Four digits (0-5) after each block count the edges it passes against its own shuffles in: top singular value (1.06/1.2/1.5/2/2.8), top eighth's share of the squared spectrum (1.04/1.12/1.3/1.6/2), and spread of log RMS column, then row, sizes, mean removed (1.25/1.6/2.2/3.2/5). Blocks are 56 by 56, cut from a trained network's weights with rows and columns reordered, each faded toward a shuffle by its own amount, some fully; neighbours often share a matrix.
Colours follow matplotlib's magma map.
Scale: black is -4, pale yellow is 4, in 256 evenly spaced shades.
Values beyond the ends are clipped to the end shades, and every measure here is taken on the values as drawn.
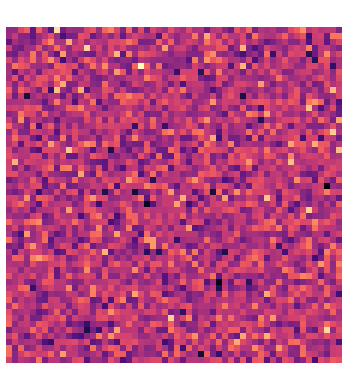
1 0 0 0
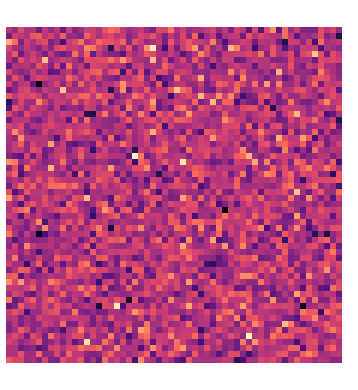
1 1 0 0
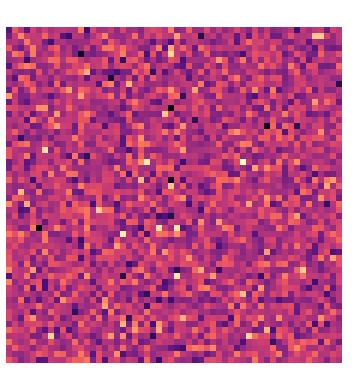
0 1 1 0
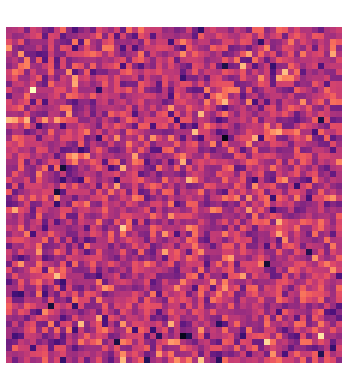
2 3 0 0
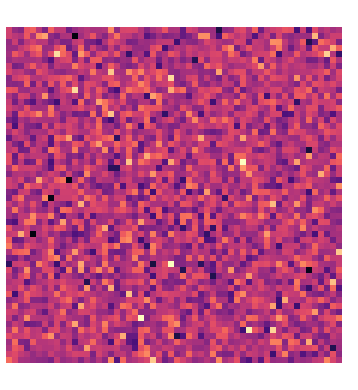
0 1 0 0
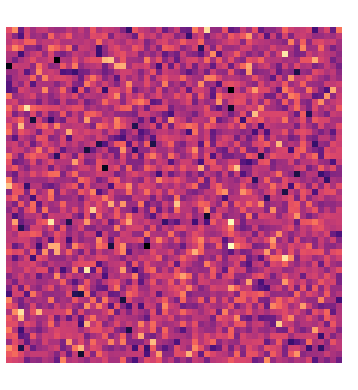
0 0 0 0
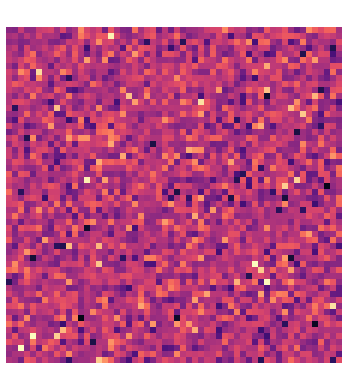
0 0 0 0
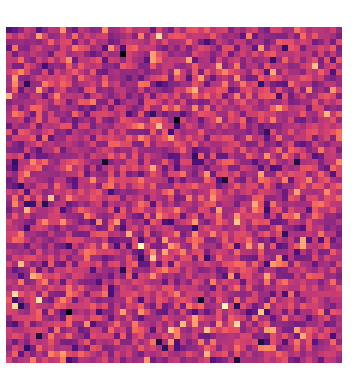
1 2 1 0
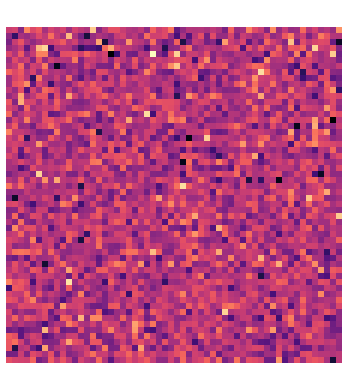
1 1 0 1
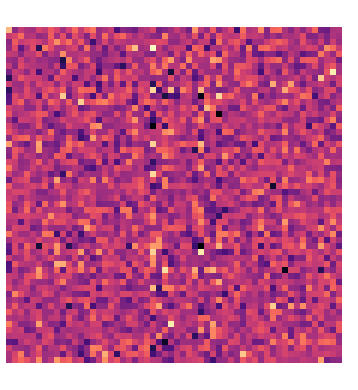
2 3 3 1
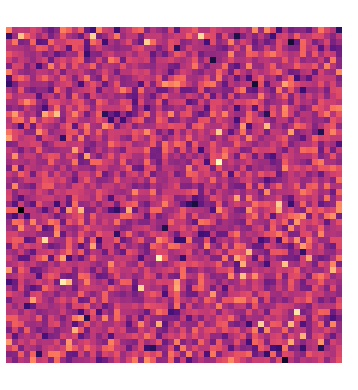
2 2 0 1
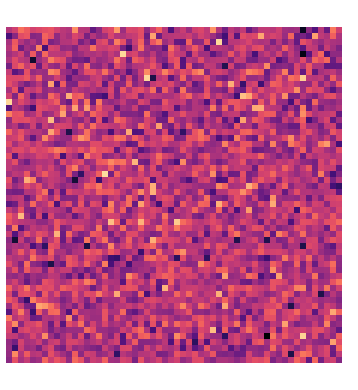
0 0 0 0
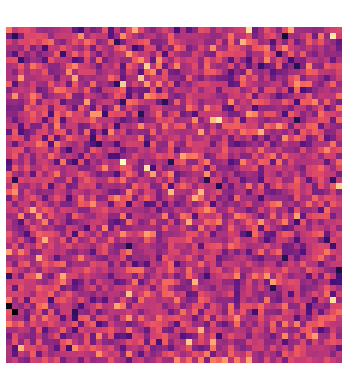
0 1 0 0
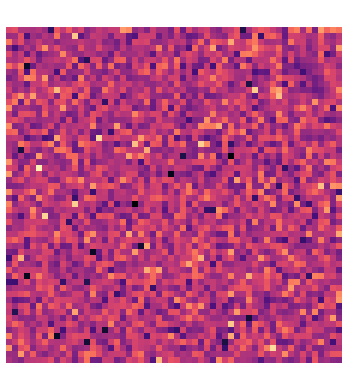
0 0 0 0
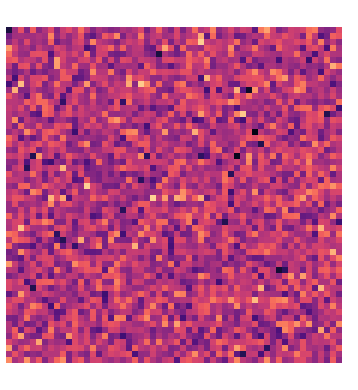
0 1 0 0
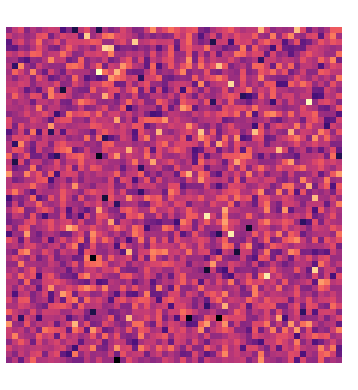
0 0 0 0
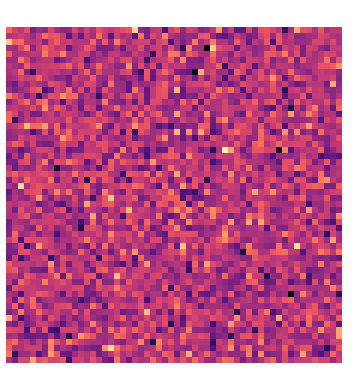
1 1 0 0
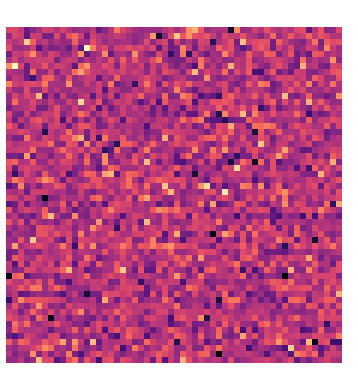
0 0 0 1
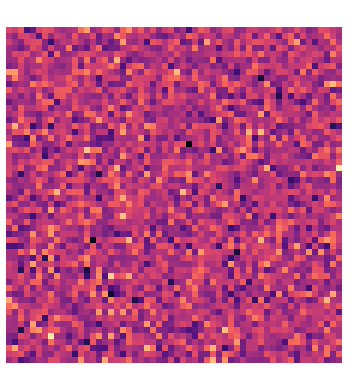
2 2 1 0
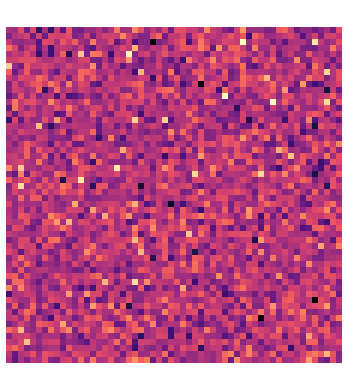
1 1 1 0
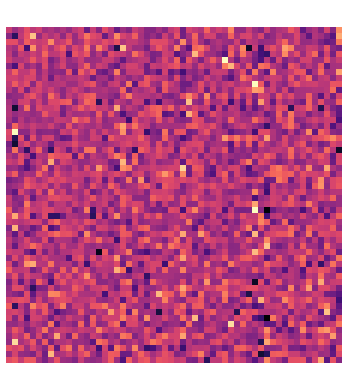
2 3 3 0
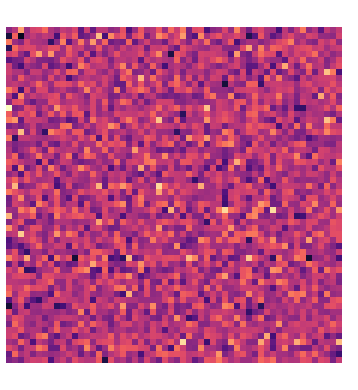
2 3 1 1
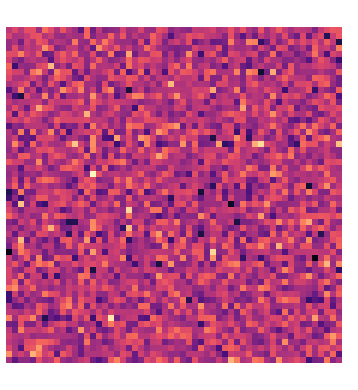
2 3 1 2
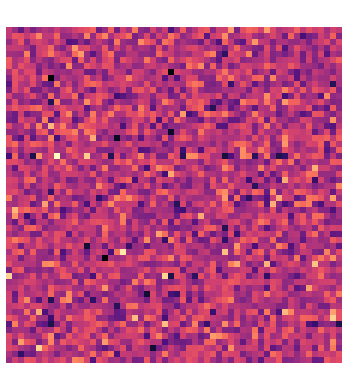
2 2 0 1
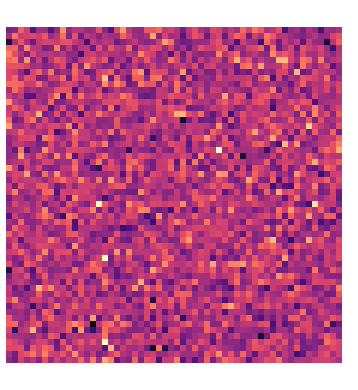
1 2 0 0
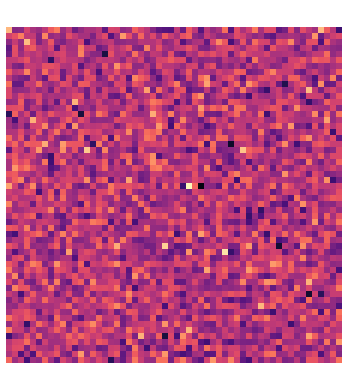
2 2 0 1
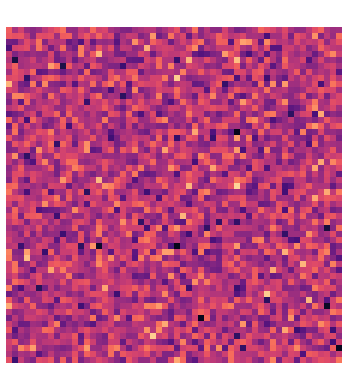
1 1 0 0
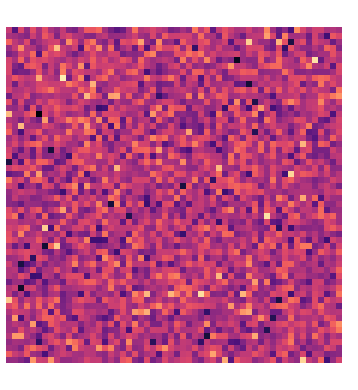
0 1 0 0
